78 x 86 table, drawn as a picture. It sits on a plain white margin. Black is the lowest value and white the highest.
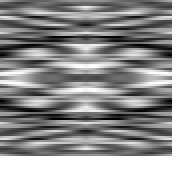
The histogram is bell-shaped. Its left and right halves mirror each other, and so do its top and bottom. The grain runs across in streaks.
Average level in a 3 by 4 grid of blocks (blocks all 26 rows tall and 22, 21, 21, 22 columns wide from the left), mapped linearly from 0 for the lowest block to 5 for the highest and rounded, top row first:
0110
4554
0110
